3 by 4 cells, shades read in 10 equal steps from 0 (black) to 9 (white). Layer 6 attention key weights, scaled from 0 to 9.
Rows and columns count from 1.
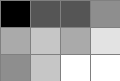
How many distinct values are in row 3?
3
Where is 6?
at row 2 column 1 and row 2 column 3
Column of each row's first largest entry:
4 4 3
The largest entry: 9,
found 2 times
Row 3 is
5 7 9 9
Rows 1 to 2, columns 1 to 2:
0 3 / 6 7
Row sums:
11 27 30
